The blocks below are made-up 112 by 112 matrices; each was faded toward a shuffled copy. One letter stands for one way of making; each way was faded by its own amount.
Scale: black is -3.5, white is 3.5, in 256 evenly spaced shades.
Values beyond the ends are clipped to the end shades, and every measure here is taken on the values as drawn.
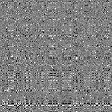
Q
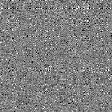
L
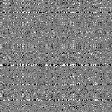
Q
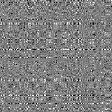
Q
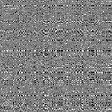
Q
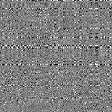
Q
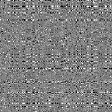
Q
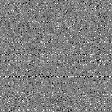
L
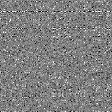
L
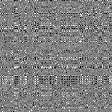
Q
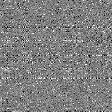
L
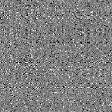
L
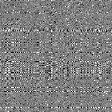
Q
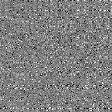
L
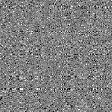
L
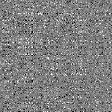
L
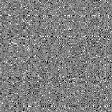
L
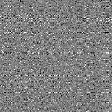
L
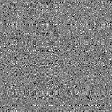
L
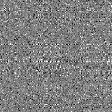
L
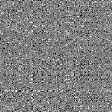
L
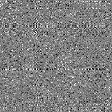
L
